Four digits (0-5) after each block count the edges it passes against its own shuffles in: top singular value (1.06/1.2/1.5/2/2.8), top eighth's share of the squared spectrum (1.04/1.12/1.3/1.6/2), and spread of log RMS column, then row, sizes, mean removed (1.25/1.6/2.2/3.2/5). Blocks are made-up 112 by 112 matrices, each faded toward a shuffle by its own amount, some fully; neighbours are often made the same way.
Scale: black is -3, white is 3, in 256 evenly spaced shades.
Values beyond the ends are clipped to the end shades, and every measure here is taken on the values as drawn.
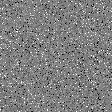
0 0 0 0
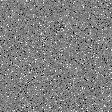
0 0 0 0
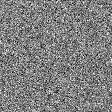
1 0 0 0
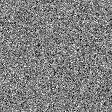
0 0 0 0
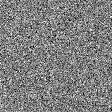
1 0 0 0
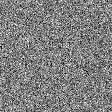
2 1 0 0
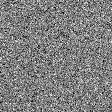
0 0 0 0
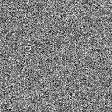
3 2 1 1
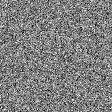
1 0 0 0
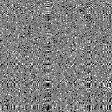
5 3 3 2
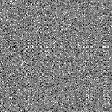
4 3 2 2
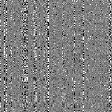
4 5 4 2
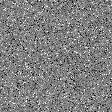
1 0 0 0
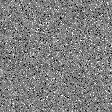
2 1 0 0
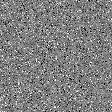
2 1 0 0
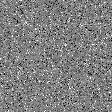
1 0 0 0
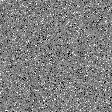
1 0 0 0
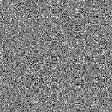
4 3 2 2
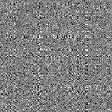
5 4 3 3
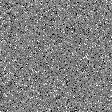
1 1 0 0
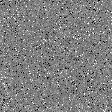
2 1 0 0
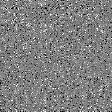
4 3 2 2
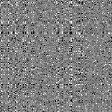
5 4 3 3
